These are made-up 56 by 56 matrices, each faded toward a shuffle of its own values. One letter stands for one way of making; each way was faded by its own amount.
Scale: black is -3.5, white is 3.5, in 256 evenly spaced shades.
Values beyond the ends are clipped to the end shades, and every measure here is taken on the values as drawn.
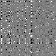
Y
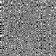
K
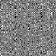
K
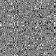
K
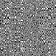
K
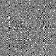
K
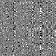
K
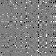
Y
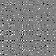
Y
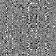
K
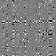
Y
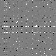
Y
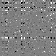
Y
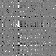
Y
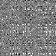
K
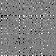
Y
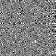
K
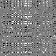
Y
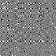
Y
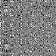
K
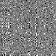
K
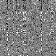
K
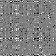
Y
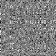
K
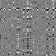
Y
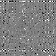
Y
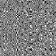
K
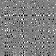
Y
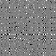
Y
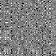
K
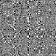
K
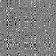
Y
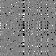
Y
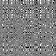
Y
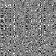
K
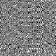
K
